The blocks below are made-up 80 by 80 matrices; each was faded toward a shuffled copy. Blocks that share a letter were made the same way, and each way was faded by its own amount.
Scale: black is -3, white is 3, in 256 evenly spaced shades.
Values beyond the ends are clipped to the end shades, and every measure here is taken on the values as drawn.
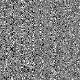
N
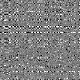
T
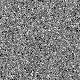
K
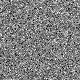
K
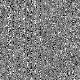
N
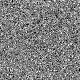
K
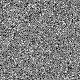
K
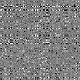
T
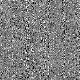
N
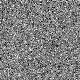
K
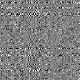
T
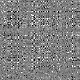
T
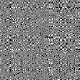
T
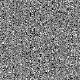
N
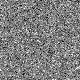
K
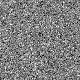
K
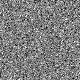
K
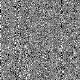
N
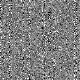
N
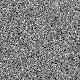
K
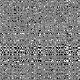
T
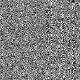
N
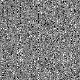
N
